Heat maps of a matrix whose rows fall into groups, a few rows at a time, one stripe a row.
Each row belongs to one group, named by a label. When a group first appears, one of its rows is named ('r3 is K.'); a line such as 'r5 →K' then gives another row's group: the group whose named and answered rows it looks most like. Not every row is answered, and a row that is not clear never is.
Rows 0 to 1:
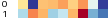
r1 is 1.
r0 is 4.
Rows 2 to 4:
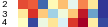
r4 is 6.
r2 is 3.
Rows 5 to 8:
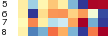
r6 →4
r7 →1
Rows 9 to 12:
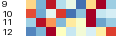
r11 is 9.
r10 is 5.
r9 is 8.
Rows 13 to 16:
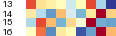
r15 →9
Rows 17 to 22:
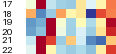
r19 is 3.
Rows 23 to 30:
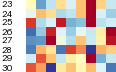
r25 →5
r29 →9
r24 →1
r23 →6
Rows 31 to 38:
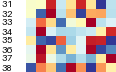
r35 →6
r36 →9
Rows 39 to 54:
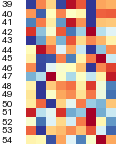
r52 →6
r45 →6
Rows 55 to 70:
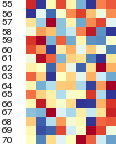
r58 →1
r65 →1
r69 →6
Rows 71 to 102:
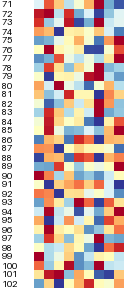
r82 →6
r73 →5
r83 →9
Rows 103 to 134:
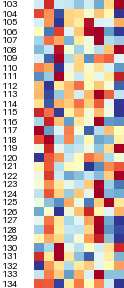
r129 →1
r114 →4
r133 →9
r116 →9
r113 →6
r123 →1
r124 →9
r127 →1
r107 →9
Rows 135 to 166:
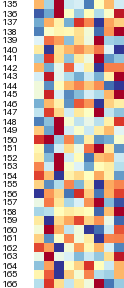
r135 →8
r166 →9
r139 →9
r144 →4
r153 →8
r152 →8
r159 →4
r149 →8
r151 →6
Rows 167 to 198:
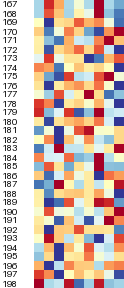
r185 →9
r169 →4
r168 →9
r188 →4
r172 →4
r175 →6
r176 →4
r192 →4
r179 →5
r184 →5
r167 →9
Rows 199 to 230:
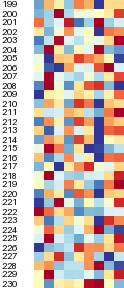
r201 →5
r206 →6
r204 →9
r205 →4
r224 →1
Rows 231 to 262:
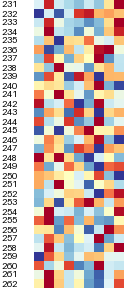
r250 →1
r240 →1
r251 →8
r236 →6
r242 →5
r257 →9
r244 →5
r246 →1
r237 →9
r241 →8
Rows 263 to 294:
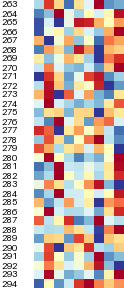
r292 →1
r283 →1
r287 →5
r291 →9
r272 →9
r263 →9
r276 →8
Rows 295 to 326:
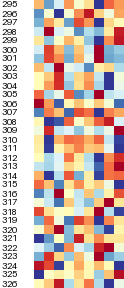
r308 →6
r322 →6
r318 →1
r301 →9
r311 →4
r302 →8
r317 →6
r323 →9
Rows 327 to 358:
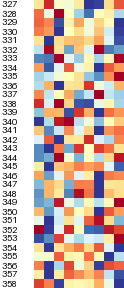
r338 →8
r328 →8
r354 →4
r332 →9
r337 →5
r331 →4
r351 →6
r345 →4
